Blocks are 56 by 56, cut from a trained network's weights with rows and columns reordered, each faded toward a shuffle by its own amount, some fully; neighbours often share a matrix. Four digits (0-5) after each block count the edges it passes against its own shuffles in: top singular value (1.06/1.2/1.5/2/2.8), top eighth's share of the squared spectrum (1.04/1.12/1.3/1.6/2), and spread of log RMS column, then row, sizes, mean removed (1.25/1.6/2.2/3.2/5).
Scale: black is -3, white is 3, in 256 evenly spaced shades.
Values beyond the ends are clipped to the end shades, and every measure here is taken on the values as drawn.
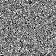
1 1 0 0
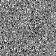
2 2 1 1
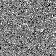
0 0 0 0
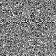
3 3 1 2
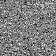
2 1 1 0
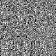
3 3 2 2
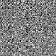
3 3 2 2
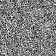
2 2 0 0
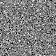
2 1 0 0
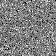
0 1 0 0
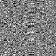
4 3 2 2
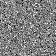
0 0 0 0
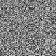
4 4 0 2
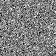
0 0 0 0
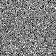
1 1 0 1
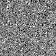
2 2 0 1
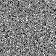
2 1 0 0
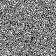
2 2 0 0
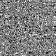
3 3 1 1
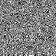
3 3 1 1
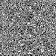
3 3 1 2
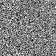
0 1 0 0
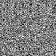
3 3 0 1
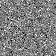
1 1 0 0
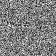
0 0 0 0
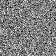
0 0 0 0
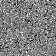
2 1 0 0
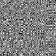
4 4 2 3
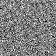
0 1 0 0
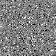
2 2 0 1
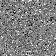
0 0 0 0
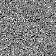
2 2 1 1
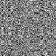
4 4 1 1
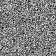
0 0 0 0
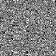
3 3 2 2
